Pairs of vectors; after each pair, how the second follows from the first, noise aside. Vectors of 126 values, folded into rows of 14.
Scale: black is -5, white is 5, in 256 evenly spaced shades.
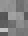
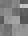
reversed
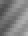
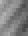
reversed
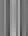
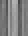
reversed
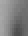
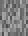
shuffled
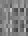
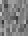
shuffled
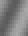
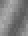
reversed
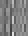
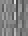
reversed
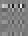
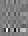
reversed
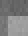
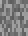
shuffled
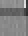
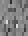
shuffled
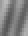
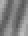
reversed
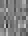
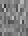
shuffled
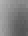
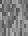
shuffled
